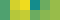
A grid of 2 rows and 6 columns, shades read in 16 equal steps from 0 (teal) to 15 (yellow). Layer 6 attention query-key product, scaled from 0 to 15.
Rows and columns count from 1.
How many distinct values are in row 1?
6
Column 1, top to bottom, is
4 4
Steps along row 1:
up up down up up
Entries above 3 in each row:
5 6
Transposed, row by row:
4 4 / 13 11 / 15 12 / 0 6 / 6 8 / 9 9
